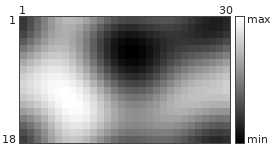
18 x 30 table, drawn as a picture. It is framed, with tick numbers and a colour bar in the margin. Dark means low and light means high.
The middle left is the ninth with the highest average. The top middle is the ninth with the lowest average. There are no lone odd cells. On average the colour sits 50% of the way up the scale.
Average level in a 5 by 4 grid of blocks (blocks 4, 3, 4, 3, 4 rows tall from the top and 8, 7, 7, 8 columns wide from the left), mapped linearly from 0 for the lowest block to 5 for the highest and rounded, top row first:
3 2 1 1 / 4 1 0 2 / 5 3 1 4 / 5 4 3 4 / 3 4 3 2
